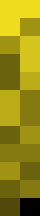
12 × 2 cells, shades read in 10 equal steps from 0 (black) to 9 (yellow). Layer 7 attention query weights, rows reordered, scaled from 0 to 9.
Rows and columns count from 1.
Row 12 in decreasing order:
3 0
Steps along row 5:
up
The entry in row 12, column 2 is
0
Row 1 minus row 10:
3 5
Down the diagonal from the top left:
9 6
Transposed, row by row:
9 9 6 4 4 7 7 4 5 6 4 3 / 9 6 8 8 7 5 5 6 5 4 5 0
